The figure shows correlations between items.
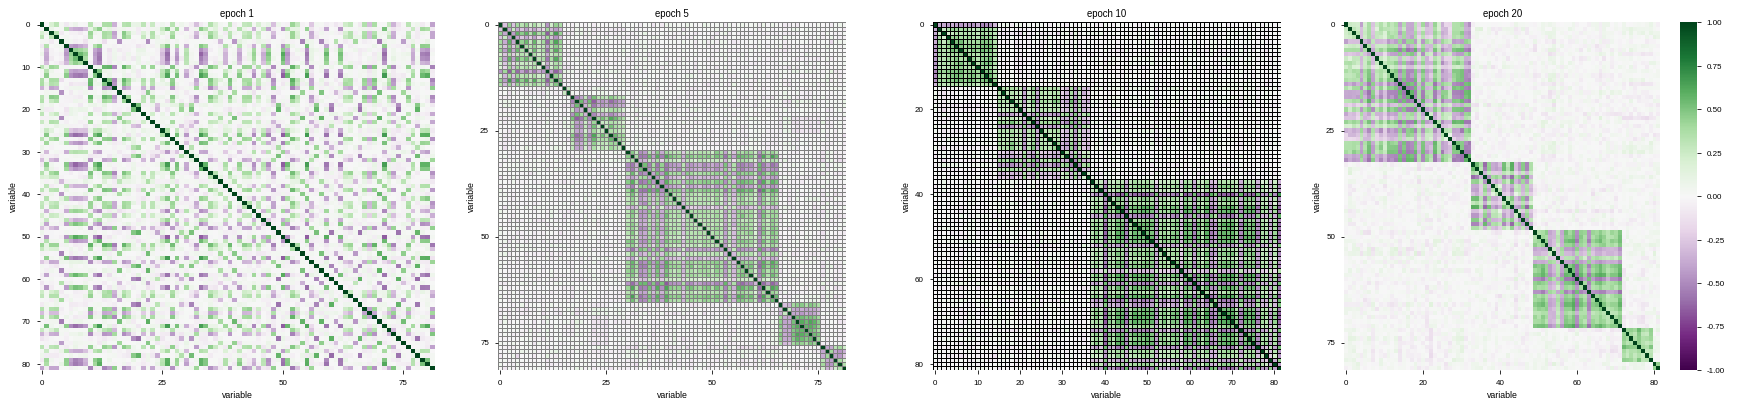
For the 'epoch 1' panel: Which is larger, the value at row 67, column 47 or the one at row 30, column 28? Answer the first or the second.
the first
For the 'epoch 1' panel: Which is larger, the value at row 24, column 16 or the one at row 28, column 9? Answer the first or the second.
the first
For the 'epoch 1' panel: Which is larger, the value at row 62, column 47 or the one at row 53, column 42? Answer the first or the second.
the first
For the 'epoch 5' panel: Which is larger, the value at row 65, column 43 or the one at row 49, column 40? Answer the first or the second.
the second
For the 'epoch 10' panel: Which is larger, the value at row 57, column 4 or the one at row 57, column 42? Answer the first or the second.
the second
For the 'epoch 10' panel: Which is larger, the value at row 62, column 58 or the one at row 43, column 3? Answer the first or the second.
the second
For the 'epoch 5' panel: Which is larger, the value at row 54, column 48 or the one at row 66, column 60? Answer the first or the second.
the first
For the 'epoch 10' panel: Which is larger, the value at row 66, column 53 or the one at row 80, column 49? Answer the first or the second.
the second
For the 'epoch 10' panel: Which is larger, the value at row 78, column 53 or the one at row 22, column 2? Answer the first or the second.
the first
